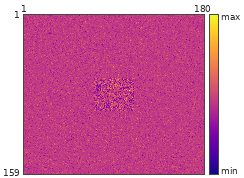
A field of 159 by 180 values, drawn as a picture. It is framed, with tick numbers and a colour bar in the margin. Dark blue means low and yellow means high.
In the centre lies a patch that is rougher than the rest. Values change most from cell to cell in the centre. Fine speckle covers the field. No seam splits the table.
